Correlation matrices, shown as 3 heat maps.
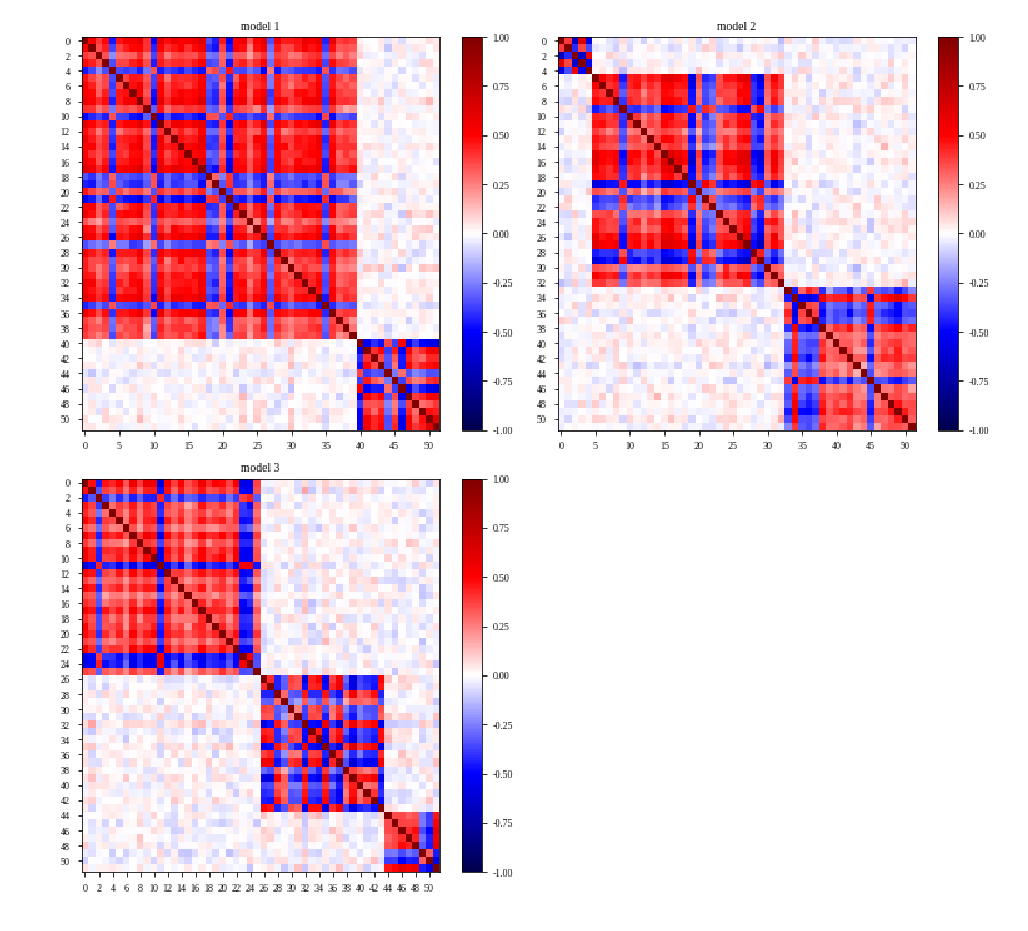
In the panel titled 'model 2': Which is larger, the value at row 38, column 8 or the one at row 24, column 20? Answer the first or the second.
the second
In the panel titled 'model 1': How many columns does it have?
52
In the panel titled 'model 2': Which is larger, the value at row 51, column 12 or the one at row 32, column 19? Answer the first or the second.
the first
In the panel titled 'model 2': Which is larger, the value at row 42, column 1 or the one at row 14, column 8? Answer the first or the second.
the second
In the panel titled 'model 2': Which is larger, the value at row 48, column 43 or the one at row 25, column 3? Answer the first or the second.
the first
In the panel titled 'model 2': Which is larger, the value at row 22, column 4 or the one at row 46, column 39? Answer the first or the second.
the second
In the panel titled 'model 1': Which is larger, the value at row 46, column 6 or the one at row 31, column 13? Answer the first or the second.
the second
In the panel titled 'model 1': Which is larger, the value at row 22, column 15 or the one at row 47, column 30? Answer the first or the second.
the first
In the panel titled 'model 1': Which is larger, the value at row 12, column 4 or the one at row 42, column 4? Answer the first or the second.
the second
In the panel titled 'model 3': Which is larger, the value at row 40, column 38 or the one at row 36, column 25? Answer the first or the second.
the first
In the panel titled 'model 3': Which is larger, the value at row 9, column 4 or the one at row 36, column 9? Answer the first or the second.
the first
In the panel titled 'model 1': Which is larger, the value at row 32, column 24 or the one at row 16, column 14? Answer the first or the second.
the second
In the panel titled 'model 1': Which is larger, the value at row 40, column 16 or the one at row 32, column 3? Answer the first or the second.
the second
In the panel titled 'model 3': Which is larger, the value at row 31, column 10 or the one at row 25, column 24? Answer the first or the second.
the first
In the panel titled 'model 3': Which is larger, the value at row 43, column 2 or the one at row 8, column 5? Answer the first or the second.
the second
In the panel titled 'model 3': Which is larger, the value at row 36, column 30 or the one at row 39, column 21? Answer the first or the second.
the first
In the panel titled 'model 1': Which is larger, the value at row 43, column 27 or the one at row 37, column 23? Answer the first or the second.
the second
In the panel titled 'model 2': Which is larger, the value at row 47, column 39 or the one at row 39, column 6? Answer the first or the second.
the first
